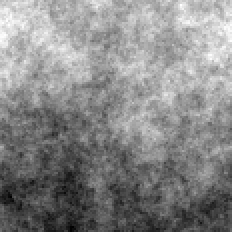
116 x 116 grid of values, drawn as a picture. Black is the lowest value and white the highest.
The ninth with the lowest average is the bottom left. No single row or column stands out from its neighbours. There is an overall slope up to the top. There are no lone odd cells. No regular stripes run through it.
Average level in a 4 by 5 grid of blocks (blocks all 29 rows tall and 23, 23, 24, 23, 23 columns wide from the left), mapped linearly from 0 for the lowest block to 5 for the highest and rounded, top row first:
54445
33344
21233
00111
